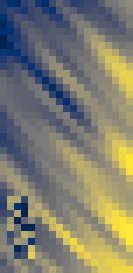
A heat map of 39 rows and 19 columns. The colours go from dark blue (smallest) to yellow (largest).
The ninth with the lowest average is the top left. Streaks slant down to the right. In the bottom left lies a patch that is rougher than the rest. There is an overall slope up to the bottom right. The halves do not mirror each other. The bottom right is the ninth with the highest average. The values follow a bell shape.
